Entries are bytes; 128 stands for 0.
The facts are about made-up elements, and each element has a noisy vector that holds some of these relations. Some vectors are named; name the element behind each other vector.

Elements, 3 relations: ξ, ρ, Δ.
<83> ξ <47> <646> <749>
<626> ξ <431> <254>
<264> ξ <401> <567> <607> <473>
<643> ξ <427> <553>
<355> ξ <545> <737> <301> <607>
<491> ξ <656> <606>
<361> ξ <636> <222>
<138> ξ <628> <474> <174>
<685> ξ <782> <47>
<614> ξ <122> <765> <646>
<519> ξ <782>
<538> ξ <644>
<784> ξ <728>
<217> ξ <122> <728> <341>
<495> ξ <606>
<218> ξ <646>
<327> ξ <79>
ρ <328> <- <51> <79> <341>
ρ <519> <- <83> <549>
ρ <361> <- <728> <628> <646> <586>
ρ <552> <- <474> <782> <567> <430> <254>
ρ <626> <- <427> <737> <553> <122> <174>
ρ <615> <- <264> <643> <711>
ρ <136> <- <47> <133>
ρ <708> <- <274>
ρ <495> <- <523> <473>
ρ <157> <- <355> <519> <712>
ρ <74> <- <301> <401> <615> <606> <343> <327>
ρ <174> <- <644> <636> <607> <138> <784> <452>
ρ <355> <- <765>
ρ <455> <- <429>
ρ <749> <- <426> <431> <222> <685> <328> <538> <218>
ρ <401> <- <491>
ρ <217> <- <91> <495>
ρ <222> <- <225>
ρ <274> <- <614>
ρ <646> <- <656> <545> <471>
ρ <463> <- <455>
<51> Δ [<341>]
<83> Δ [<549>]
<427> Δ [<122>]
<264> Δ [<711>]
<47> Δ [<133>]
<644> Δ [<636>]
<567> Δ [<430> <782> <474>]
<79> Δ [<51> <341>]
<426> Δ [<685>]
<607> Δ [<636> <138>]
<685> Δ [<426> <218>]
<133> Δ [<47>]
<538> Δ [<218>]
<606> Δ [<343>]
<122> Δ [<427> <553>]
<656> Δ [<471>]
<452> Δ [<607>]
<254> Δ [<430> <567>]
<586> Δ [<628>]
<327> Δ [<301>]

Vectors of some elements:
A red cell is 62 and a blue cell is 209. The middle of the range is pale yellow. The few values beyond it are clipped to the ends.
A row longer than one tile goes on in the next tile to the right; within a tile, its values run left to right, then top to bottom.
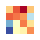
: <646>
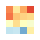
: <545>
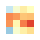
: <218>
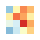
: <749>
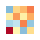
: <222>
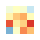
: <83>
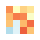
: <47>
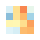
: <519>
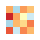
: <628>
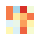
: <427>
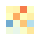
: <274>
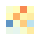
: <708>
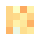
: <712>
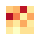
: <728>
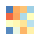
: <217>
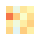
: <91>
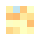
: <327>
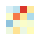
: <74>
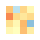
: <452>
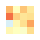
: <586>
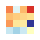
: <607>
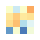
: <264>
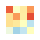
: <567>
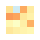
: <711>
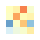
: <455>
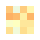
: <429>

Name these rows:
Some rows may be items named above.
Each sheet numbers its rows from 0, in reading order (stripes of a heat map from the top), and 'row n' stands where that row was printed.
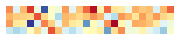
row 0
<607>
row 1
<138>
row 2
<737>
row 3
<656>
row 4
<79>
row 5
<301>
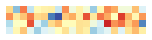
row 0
<643>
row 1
<495>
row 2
<430>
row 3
<749>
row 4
<784>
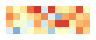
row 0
<473>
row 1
<606>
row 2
<765>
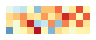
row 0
<685>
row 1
<222>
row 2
<341>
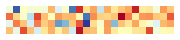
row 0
<138>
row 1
<784>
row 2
<174>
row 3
<644>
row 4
<728>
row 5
<431>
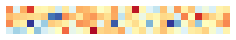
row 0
<607>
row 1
<495>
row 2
<79>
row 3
<636>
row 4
<157>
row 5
<626>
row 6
<552>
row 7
<538>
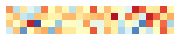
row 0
<491>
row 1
<361>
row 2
<327>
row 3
<254>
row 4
<401>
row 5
<122>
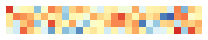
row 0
<782>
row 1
<328>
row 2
<355>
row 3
<538>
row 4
<784>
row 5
<495>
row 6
<474>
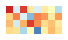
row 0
<606>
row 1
<614>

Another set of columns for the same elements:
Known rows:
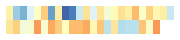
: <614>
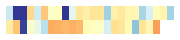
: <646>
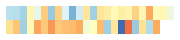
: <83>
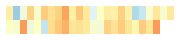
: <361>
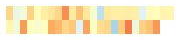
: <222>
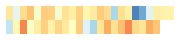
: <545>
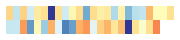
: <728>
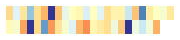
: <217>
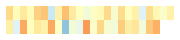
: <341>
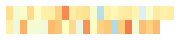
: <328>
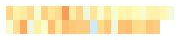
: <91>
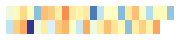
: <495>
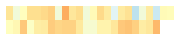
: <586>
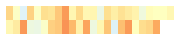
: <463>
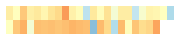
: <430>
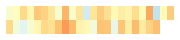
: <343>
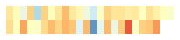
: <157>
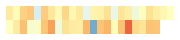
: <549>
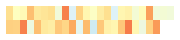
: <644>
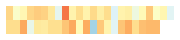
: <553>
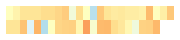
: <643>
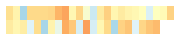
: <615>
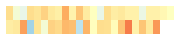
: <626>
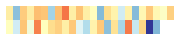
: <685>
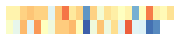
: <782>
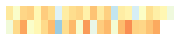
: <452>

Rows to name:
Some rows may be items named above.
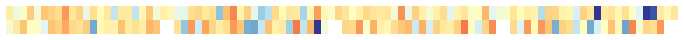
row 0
<628>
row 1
<519>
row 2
<644>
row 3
<355>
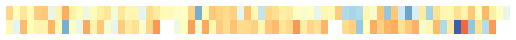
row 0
<341>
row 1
<327>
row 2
<83>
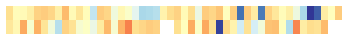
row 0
<301>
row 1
<264>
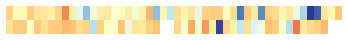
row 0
<474>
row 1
<264>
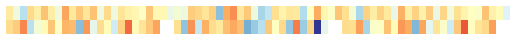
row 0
<174>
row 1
<519>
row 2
<174>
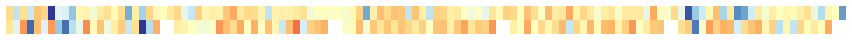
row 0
<784>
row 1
<749>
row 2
<327>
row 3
<79>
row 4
<218>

